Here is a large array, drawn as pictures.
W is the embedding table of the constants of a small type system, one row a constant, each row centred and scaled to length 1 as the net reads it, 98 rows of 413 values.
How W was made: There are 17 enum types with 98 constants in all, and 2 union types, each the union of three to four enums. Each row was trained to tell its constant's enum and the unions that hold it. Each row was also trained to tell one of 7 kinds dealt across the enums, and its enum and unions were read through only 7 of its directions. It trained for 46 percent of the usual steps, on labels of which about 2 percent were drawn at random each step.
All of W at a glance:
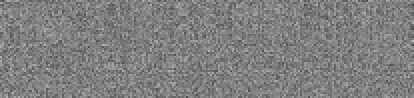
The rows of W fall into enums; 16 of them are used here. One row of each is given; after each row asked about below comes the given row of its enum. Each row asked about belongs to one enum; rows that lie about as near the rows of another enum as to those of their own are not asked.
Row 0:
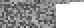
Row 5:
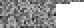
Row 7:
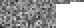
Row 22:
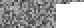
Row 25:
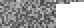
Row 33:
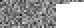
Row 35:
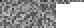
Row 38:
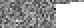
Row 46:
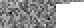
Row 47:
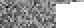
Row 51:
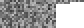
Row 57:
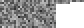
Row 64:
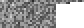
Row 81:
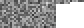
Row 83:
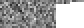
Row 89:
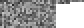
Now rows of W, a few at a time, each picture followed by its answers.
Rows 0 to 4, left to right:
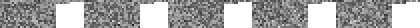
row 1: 0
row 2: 64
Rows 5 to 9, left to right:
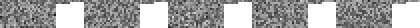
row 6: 89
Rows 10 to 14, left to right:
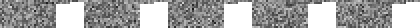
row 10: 83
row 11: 81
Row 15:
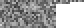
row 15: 5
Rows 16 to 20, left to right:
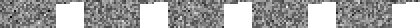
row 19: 81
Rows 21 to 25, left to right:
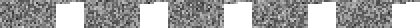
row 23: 22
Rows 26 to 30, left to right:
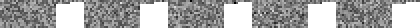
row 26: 5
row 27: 89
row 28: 35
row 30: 64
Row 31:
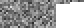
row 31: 81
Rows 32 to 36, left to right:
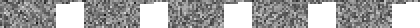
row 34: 22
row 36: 25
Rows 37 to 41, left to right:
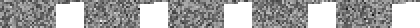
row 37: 89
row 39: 35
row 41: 0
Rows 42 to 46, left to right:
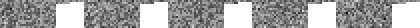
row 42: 0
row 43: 89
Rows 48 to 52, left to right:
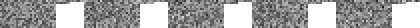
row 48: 38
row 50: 7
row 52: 46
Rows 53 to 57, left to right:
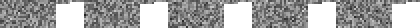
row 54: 0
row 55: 81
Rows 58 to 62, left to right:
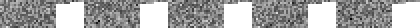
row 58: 25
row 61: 25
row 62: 33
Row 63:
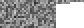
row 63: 35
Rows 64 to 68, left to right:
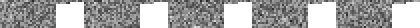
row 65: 64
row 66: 46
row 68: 47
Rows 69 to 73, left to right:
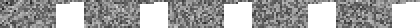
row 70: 5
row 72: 22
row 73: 0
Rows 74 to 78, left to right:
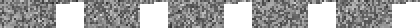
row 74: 83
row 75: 83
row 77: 35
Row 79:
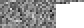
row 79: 38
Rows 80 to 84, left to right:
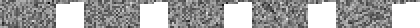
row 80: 47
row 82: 64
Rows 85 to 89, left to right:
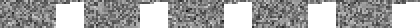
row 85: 38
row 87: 64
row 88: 35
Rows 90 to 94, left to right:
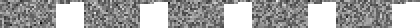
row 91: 22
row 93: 5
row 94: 89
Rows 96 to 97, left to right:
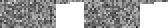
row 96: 22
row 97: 81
